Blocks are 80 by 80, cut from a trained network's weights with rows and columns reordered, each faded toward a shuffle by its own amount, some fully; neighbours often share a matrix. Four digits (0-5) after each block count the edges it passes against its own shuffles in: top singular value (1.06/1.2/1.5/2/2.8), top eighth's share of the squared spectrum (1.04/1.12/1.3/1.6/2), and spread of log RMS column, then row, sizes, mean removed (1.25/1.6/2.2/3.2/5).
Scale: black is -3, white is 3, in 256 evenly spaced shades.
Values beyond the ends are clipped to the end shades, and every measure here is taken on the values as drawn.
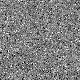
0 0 0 0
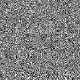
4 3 3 2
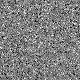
1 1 0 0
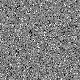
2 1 0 1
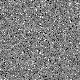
1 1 1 0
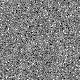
0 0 0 0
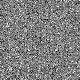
1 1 0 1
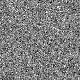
0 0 0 0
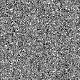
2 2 1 1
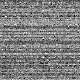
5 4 2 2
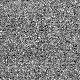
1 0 0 0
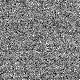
1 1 0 0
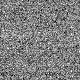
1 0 0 0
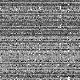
5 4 2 2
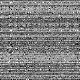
5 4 2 2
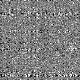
3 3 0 3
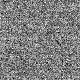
1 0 0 0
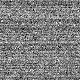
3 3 1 0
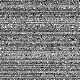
4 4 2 1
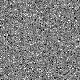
1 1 0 0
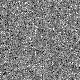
0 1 0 0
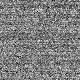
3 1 0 0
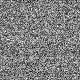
1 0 0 0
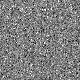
1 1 0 1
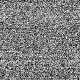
2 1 0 0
